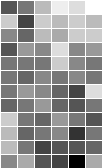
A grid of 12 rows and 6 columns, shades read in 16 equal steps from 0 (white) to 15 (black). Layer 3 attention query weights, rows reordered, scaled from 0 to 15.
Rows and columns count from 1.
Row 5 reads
8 8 8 3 7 8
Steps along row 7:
down up up up down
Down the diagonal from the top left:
10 11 4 2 7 8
